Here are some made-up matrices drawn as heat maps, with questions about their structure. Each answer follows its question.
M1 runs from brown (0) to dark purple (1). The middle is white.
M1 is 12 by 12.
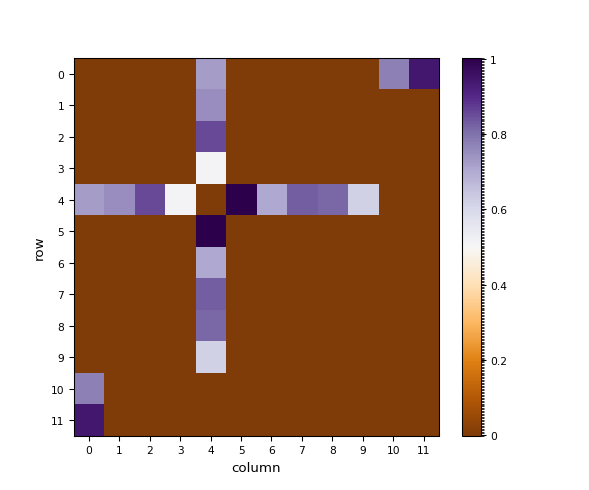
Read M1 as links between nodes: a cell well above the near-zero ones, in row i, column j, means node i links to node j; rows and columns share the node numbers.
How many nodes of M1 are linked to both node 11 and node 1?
0
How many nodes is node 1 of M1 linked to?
1
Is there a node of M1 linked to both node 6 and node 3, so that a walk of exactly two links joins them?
yes
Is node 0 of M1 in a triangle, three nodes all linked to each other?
no
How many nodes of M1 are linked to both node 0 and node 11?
0
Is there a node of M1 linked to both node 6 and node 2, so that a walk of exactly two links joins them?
yes
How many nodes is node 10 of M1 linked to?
1
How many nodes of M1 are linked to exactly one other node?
10
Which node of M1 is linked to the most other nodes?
node 4
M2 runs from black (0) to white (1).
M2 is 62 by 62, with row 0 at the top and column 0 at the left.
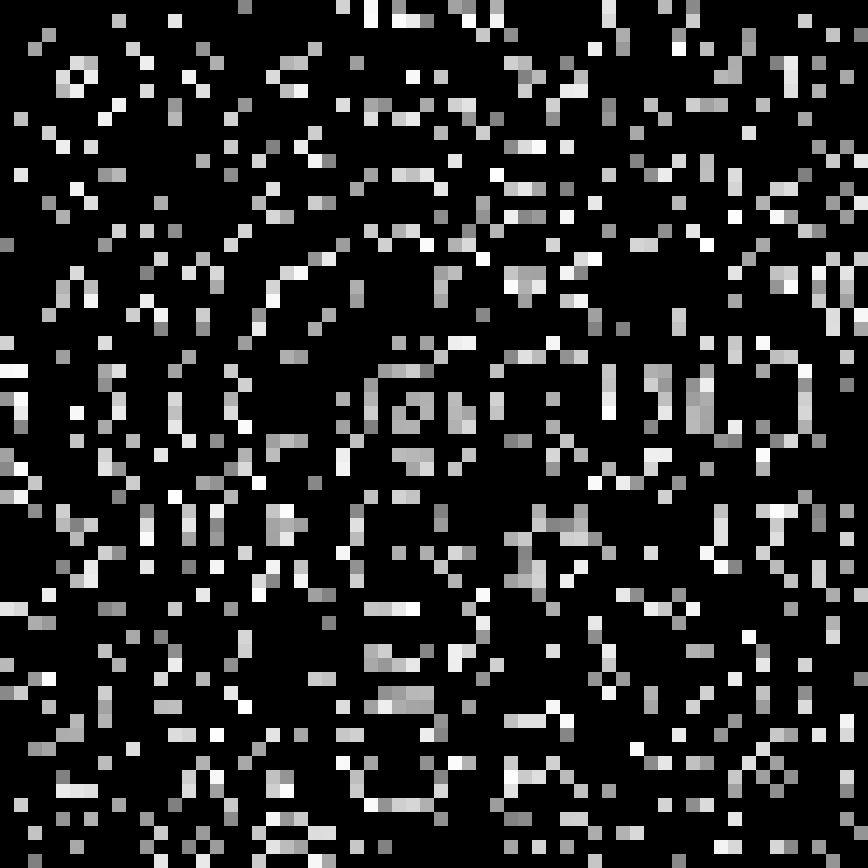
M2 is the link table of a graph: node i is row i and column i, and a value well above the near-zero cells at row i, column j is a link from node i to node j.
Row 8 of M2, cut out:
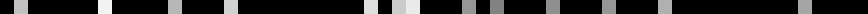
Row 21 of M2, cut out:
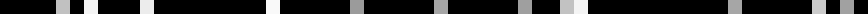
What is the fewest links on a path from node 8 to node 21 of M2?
3
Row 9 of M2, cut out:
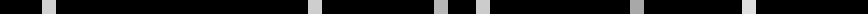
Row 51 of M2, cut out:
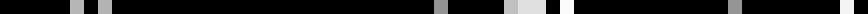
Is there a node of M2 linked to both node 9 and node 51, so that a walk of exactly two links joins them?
yes
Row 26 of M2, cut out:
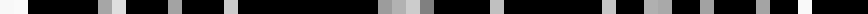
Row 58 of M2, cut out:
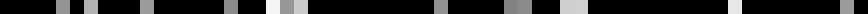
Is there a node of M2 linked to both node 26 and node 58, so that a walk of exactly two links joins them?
yes
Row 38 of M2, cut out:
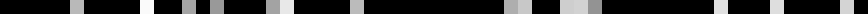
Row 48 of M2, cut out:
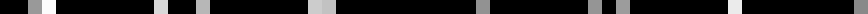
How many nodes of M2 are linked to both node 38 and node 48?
1
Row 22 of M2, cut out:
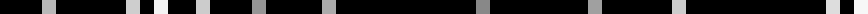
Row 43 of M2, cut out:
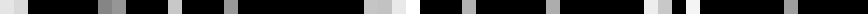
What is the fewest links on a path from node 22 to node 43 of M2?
4
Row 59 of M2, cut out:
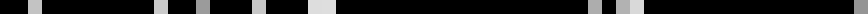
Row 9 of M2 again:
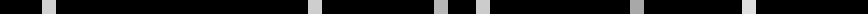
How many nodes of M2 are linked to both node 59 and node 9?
2
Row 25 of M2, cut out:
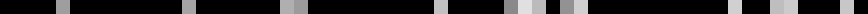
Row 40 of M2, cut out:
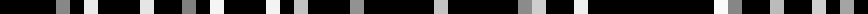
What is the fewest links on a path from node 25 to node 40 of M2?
1
